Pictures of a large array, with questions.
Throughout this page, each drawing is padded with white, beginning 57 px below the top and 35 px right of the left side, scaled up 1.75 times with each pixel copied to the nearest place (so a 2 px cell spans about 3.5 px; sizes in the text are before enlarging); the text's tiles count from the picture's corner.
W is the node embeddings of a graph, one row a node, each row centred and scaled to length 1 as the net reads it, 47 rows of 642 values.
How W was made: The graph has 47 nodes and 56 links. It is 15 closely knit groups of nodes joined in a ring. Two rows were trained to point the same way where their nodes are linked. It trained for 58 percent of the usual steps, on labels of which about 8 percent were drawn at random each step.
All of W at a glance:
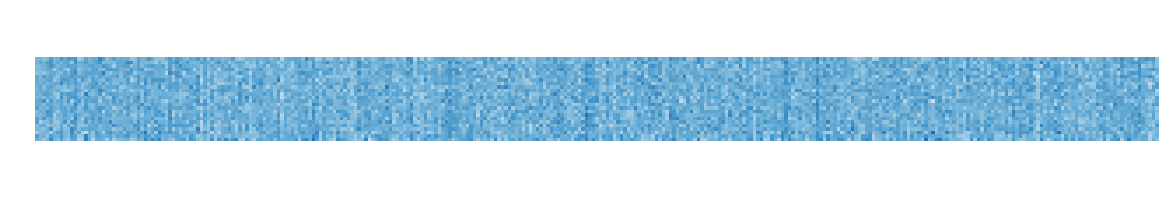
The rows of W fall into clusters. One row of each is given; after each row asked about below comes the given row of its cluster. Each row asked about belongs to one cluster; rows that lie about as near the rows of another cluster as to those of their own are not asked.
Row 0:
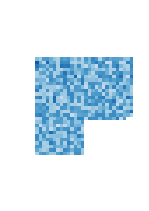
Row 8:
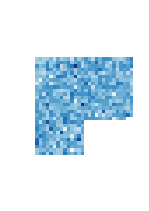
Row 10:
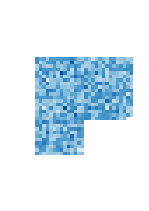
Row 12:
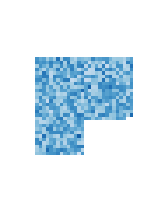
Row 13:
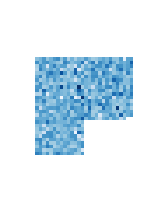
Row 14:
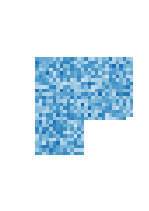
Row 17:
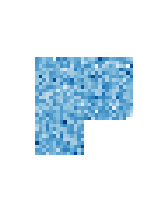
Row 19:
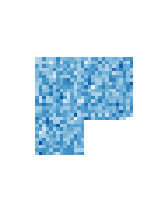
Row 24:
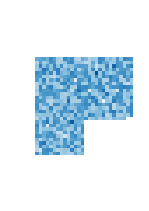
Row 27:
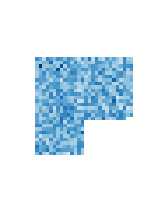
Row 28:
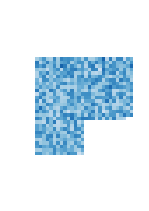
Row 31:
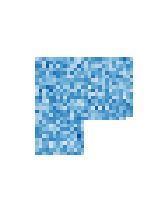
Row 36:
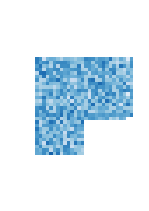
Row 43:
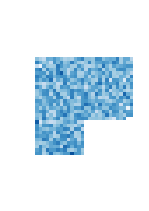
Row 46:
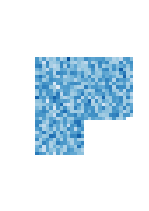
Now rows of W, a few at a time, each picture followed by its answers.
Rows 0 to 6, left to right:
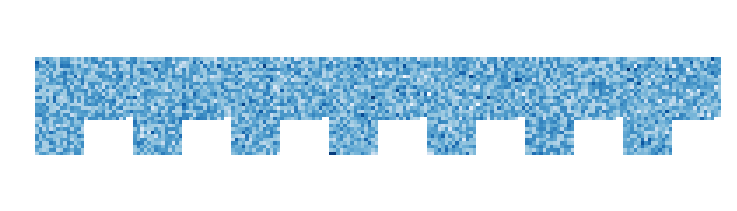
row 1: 10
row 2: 27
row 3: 28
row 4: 28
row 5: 12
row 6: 8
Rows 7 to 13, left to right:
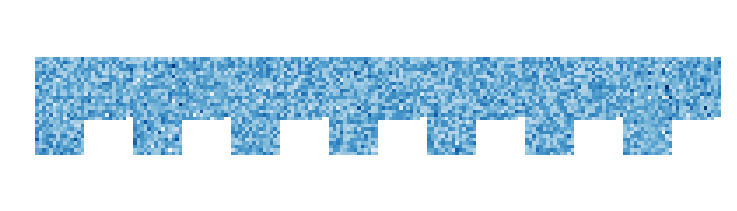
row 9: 28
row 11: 0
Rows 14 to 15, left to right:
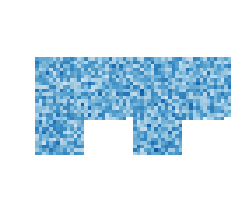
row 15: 43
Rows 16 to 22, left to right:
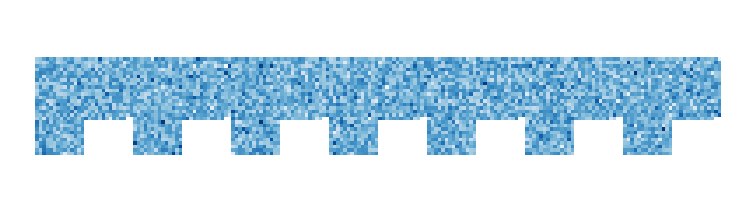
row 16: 24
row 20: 36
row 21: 31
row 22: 19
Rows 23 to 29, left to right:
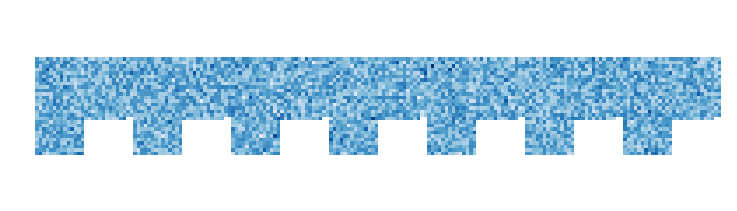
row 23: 14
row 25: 43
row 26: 17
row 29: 46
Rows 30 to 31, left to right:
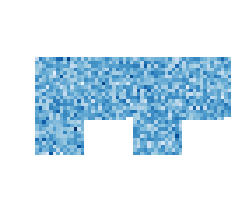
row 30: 13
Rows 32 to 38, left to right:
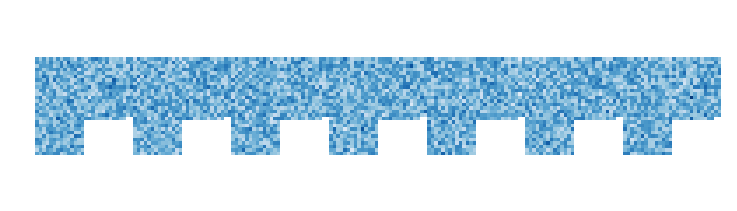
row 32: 12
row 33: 13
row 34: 27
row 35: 0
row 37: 8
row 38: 14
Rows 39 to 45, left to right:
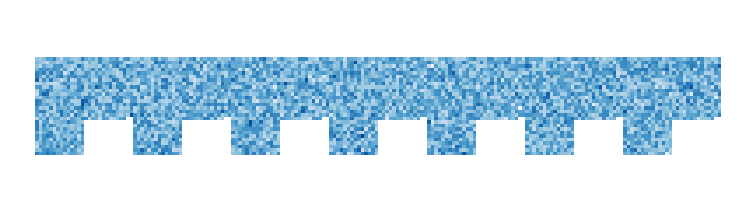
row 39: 24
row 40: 19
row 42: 31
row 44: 46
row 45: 36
